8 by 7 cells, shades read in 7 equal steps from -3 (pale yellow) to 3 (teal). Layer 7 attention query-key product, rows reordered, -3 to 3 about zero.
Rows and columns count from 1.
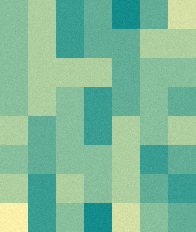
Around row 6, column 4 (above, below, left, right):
2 0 0 -1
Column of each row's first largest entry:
5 3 5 4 4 6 2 4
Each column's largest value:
0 2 2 3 3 2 2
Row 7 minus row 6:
-1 1 -1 0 0 -1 1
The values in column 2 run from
-1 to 2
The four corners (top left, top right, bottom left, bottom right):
0 -2 -3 1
